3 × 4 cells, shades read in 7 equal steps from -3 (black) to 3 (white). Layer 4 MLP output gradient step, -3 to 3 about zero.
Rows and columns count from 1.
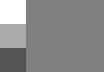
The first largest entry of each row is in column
1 1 2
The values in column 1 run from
-1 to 3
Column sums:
3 0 0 0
